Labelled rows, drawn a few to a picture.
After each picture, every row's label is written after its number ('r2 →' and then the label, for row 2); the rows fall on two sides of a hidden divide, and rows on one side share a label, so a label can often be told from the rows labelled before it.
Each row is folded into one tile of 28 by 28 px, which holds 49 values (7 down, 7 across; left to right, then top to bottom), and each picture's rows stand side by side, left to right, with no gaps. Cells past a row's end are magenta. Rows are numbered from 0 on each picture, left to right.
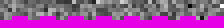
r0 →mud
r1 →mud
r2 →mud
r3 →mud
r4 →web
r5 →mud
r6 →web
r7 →mud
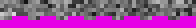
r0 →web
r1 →web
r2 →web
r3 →mud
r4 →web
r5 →mud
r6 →web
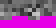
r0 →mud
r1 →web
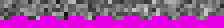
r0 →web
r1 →web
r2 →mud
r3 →mud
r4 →mud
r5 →mud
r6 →web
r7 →web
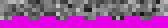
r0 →web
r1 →mud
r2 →mud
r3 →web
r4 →mud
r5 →web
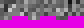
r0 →mud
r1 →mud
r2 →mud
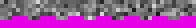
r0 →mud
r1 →web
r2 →mud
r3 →web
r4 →mud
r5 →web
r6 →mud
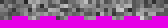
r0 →mud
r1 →web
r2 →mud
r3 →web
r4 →web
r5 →mud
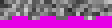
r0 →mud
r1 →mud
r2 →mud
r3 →web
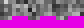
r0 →web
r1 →web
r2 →mud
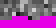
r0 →mud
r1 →mud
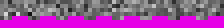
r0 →mud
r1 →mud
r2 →mud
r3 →web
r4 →mud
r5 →mud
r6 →mud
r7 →web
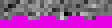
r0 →web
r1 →web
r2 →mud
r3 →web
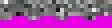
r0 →web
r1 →web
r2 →web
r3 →web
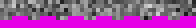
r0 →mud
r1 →web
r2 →mud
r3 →mud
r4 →mud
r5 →web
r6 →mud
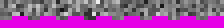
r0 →mud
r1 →mud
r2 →web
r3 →web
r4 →web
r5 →mud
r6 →mud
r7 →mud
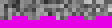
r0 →web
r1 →web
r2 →web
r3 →mud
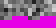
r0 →web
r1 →mud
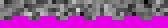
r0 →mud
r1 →web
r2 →mud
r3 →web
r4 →mud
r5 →mud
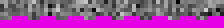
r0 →web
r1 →web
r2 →mud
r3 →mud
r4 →web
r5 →mud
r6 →mud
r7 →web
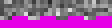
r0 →web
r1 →mud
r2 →mud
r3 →web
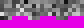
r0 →web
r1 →web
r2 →mud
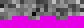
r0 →mud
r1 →mud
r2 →web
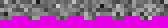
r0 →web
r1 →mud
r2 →mud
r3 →mud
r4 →web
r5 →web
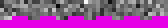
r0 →web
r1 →mud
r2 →web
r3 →web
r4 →web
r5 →web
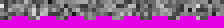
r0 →mud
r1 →mud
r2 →web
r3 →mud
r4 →web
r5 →mud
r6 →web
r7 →web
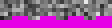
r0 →mud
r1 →web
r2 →mud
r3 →mud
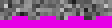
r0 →mud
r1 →mud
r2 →web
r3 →web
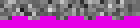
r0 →web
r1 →mud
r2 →web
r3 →web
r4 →web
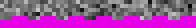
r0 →mud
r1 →web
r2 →web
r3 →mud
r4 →web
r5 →mud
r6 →web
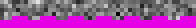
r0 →web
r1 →web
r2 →web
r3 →web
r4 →mud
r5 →mud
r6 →mud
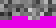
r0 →mud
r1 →mud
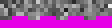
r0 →mud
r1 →web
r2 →web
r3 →mud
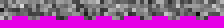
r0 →web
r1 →web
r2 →web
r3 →web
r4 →mud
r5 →mud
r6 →web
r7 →web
